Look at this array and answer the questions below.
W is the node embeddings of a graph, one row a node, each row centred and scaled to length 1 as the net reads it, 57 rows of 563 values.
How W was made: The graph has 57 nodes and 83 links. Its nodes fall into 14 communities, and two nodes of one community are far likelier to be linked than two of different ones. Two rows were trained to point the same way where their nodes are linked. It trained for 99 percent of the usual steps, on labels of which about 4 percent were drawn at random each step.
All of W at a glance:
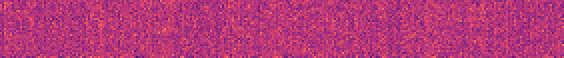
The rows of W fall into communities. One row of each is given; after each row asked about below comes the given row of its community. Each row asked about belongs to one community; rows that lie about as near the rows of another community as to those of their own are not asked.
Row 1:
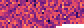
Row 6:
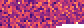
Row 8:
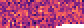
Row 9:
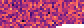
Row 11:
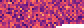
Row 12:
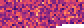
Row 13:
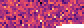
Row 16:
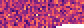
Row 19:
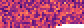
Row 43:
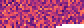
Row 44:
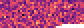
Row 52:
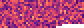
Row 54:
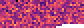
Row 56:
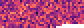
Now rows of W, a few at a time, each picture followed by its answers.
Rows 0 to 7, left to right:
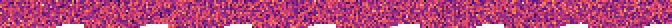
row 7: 16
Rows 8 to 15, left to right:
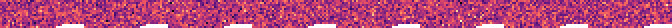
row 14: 43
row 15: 56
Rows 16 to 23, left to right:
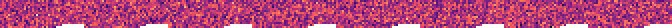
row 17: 11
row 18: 19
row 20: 52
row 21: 54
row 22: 43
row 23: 44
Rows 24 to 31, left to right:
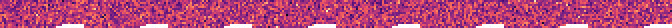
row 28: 54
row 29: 9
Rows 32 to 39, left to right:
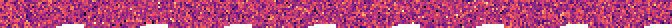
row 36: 6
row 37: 13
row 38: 8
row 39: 52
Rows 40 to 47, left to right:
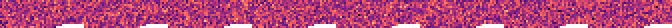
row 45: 13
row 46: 1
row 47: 16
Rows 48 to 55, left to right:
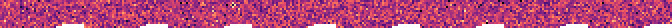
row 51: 1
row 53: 9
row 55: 12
